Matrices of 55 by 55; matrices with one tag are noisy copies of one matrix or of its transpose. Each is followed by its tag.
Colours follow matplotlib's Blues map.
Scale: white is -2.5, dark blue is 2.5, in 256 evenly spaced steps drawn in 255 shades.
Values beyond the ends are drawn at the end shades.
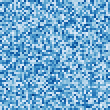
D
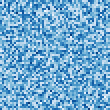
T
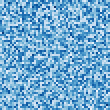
T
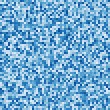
T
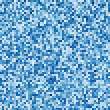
D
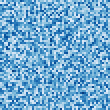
T
